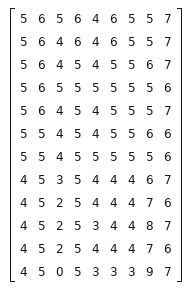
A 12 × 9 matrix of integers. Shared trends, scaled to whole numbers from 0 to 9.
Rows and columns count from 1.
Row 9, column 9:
6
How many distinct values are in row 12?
6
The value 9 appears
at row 12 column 8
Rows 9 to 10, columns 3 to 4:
2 5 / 2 5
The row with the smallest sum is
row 12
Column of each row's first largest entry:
9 9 9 2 9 8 9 9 8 8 8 8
